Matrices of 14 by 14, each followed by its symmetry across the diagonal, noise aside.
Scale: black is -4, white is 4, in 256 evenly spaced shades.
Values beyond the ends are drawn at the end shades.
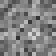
symmetric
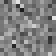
neither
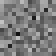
symmetric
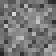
symmetric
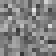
neither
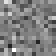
neither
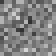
symmetric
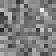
neither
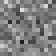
neither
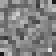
symmetric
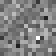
symmetric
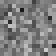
neither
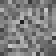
symmetric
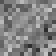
symmetric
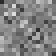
symmetric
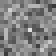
symmetric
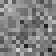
symmetric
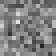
neither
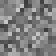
symmetric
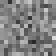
neither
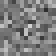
neither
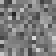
neither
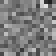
neither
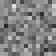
neither
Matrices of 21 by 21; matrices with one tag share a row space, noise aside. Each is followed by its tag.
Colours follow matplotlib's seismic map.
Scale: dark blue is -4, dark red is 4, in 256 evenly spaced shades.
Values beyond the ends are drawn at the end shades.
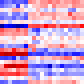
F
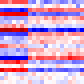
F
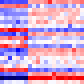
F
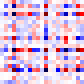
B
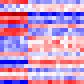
F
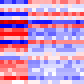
F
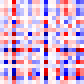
B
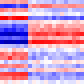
F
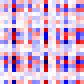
B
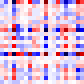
B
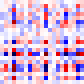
B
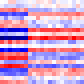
F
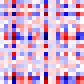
B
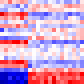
F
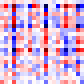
B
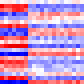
F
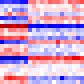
F
